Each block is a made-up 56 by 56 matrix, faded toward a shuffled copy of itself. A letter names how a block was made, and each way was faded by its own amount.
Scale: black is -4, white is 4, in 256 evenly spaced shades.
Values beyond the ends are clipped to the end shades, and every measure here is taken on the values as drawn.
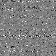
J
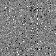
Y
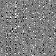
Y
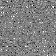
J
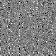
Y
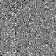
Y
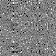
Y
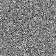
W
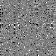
Y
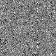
W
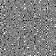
Y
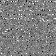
J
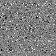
J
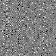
Y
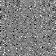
Y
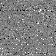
J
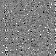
Y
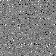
J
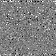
J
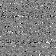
J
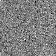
W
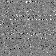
J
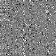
Y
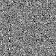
W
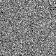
W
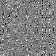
Y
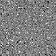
Y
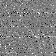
J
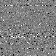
J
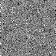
W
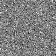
W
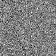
W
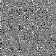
Y
